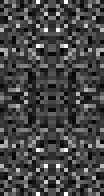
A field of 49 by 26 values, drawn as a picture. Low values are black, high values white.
Stripes: none. Odd rows or columns: none. Average level on the scale: 30%. Mirror symmetry: left to right and top to bottom. Grain: fine. Histogram: skewed, a long tail of high values.
